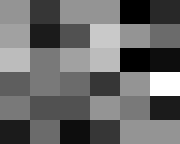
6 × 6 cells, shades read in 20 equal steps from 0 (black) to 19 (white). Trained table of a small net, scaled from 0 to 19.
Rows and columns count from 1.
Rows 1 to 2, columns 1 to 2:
11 4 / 12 2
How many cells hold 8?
3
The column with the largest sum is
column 4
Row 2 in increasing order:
2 6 8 11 12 15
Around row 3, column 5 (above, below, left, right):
11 11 14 1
